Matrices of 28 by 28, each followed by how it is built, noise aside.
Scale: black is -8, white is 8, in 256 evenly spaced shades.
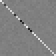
diagonal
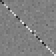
diagonal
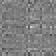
low rank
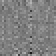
low rank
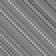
Toeplitz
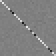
diagonal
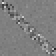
banded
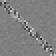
banded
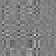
low rank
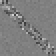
banded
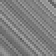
Toeplitz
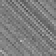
Toeplitz
